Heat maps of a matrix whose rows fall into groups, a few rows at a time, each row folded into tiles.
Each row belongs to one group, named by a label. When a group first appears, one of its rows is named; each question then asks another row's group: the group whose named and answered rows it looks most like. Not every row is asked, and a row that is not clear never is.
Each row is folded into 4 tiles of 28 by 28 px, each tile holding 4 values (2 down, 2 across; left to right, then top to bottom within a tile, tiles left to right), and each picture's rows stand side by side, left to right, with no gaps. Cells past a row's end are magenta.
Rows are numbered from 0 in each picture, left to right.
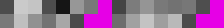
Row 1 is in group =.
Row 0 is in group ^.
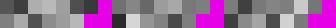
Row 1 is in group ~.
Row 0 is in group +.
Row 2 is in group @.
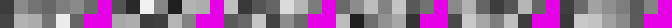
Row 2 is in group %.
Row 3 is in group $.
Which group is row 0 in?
=
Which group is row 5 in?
=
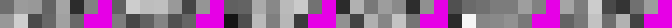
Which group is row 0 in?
+
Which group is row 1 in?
$
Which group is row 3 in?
$
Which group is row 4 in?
~
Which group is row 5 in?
^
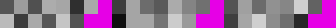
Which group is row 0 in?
$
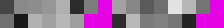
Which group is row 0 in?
$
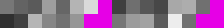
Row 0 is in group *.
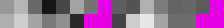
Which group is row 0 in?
^
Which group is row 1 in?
=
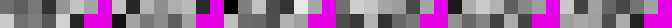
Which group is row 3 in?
$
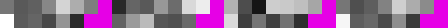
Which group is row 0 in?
%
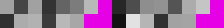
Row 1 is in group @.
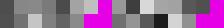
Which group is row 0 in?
*
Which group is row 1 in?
+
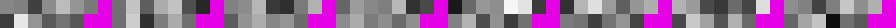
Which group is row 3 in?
+
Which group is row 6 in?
^
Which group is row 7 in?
%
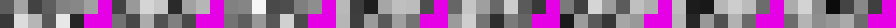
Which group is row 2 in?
^
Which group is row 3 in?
%
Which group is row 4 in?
+
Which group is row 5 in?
@
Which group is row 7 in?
^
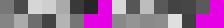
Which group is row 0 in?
+
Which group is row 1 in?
^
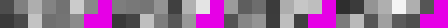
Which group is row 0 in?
*
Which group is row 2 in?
%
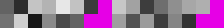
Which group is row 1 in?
%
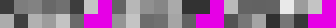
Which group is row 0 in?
$
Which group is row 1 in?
+
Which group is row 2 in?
%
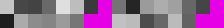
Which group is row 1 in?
+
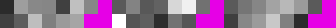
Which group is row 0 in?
*
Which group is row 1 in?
%
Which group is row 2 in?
=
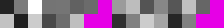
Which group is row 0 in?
$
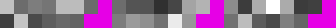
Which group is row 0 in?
~
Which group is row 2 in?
+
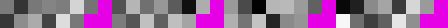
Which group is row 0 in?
@
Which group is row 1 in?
$
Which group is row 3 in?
@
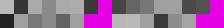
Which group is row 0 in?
~
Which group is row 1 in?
+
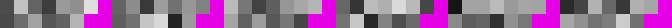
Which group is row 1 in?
*
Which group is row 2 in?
%
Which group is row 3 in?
~
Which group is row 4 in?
$
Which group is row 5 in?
@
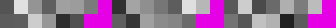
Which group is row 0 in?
*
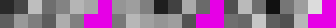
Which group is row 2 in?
*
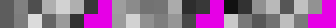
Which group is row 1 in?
+
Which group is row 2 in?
@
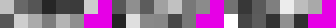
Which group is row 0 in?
^
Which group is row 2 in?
%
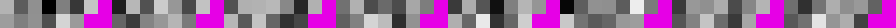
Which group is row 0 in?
^
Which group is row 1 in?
$
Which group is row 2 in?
$
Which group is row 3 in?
*
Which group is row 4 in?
*
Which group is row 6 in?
*
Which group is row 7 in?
=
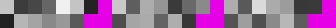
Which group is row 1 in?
^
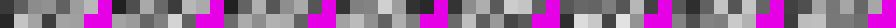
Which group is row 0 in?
@
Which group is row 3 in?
+
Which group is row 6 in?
@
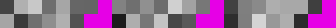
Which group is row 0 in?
$
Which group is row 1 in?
~
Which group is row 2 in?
=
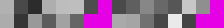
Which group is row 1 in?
@
